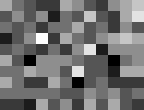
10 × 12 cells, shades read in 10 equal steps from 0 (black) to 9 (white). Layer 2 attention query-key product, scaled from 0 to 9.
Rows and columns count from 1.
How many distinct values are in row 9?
3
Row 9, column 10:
5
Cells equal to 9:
1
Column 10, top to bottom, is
5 2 2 6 5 0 1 2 5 6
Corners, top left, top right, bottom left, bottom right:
6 7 2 2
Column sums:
39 36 31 42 36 42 40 44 32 34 47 48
